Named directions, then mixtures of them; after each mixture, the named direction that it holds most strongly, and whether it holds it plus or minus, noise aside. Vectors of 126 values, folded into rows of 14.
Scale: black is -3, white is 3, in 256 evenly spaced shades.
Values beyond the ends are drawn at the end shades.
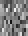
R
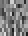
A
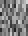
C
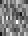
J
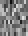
R, plus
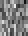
A, plus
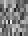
R, minus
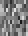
R, plus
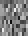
R, plus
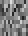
R, minus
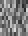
C, minus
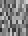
C, plus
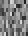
A, plus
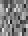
R, plus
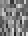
A, minus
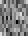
J, minus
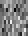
R, minus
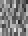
C, minus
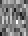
J, plus
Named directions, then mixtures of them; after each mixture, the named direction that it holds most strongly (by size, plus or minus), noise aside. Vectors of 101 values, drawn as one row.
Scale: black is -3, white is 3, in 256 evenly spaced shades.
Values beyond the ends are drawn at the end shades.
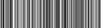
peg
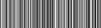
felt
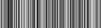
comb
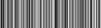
felt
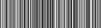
felt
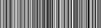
felt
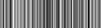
peg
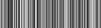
comb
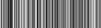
comb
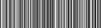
felt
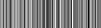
felt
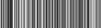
comb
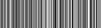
felt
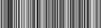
comb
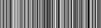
felt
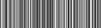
felt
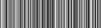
felt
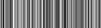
peg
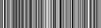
peg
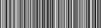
felt
